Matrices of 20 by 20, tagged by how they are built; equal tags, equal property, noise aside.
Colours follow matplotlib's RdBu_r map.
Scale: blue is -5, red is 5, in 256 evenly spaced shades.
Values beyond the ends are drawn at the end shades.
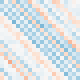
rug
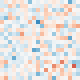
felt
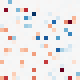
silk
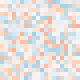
felt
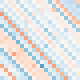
rug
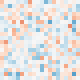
felt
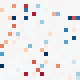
silk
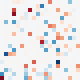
silk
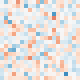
felt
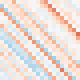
rug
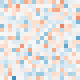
felt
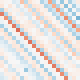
rug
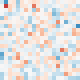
felt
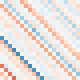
rug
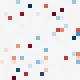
silk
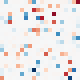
silk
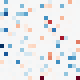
silk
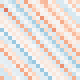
rug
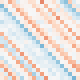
rug
